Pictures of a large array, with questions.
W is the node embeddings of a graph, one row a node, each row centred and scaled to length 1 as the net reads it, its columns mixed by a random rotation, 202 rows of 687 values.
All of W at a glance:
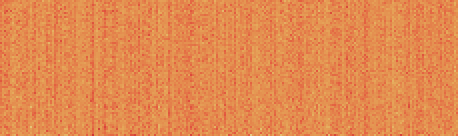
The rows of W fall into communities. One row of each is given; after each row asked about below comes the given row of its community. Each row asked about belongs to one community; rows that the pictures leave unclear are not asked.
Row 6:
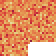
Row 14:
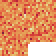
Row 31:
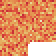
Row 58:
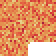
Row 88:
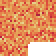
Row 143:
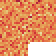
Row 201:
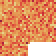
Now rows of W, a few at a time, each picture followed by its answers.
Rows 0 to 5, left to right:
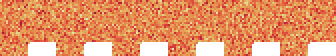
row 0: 14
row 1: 14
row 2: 88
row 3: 143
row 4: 88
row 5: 201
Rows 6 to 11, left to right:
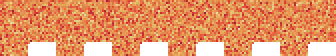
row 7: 58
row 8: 88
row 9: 143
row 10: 14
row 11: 88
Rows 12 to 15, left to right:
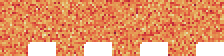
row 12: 6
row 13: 6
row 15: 201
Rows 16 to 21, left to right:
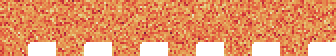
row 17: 14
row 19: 14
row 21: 58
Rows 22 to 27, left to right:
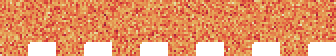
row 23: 201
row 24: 88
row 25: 6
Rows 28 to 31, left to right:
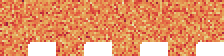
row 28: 201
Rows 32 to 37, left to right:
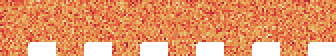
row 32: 14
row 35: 201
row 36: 88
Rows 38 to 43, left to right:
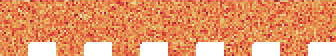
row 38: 58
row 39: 14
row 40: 88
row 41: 201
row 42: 31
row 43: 201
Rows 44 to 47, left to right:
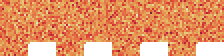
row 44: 88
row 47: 14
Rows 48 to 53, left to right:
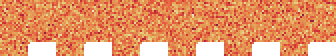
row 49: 143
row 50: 201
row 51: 14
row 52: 201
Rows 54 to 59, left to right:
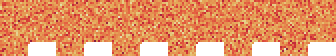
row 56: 31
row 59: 143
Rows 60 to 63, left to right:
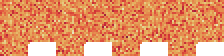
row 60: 6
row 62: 88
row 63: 6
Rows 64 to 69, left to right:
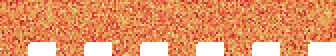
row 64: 14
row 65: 14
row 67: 143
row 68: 6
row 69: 143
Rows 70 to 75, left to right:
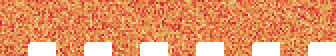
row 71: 31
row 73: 31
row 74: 14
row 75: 58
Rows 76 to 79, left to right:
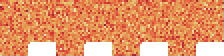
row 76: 88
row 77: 58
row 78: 31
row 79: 88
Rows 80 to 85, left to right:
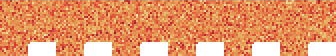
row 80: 88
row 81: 143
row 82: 14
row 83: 143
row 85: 143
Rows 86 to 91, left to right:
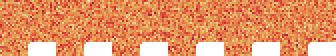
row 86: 143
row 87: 143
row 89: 88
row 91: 31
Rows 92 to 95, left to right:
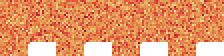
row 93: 143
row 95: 6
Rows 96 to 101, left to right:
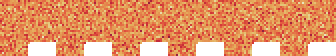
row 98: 143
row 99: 143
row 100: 14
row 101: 88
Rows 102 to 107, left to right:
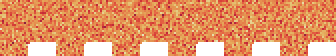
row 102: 201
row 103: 31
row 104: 31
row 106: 201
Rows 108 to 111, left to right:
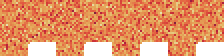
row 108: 58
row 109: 14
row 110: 143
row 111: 201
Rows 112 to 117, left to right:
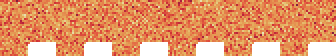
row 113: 6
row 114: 6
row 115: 14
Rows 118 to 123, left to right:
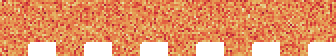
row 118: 58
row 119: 88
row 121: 143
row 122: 14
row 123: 143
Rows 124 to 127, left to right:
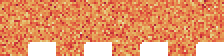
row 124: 6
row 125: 143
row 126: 6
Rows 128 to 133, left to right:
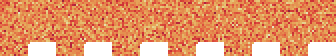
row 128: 88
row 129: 6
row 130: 88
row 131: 14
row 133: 31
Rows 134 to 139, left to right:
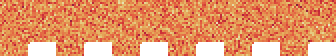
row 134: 58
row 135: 6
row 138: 58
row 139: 6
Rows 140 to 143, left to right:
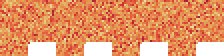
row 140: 58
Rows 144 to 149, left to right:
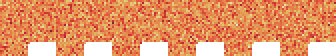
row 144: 201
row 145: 6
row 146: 88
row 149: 58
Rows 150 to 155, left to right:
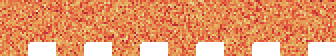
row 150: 143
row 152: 58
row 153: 6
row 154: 31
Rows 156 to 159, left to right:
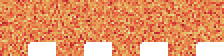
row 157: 88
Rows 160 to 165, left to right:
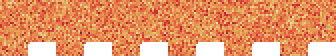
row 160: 201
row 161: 201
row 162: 88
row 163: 88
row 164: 14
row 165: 6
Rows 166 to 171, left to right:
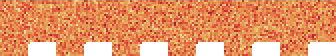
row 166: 58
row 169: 201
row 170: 88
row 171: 58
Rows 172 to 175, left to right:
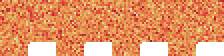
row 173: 88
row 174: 58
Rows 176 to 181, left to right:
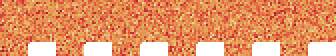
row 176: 14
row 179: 88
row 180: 6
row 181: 6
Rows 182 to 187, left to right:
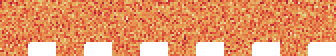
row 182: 14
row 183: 88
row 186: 14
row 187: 14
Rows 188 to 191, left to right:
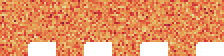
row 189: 201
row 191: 14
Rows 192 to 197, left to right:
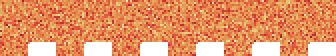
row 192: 201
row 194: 6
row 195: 201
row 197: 143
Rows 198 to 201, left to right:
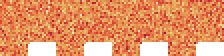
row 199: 14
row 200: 58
